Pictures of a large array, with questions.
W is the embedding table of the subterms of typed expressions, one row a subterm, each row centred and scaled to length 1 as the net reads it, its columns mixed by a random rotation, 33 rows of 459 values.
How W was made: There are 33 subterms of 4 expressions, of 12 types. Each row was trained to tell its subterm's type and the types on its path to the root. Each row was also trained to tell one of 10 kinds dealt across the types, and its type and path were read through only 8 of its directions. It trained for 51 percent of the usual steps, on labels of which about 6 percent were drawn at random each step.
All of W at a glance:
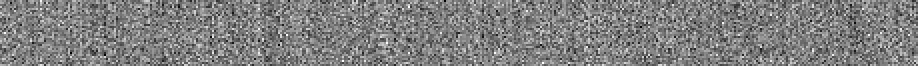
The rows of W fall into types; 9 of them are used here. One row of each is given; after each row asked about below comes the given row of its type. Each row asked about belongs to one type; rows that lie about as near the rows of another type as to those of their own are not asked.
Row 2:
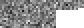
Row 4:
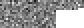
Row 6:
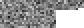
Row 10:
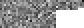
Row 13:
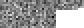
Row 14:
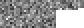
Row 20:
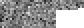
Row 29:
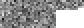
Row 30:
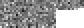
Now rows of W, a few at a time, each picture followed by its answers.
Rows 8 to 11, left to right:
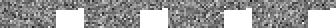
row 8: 2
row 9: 2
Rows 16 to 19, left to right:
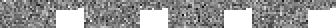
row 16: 13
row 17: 10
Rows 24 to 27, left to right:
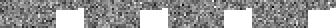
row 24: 14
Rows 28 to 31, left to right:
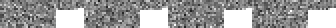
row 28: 30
